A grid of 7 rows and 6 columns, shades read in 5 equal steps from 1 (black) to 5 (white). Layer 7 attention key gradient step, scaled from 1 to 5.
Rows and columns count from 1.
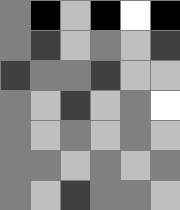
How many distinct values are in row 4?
4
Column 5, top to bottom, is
5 4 4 3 3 4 3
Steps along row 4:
up down up down up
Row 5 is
3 4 3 4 3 4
